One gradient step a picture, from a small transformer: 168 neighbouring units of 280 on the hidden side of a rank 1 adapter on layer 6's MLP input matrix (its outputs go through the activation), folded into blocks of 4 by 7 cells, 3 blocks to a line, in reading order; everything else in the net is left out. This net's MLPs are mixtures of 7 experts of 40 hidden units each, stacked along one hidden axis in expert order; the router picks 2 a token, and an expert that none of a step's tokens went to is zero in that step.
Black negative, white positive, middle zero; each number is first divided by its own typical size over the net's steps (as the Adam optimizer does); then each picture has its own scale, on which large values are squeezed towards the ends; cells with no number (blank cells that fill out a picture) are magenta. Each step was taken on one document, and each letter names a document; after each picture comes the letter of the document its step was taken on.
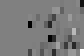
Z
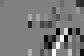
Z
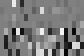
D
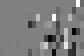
Z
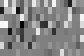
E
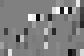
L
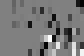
Z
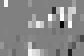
D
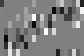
L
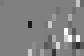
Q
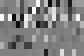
E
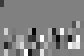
D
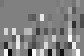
D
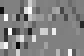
L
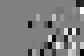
Z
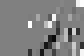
Z
